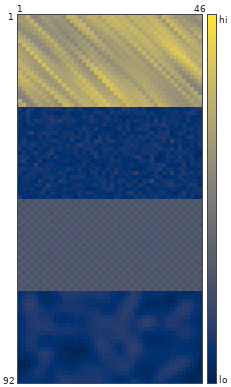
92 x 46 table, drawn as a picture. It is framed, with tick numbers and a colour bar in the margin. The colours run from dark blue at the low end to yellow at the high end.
The table splits into 4 rows of 1 panel. Panel 1,1: high, slanting down to the right. Panel 2,1: very low, fine-grained, faint in contrast. Panel 3,1: low, checkered, faint in contrast. Panel 4,1: very low, blotchy, faint in contrast.
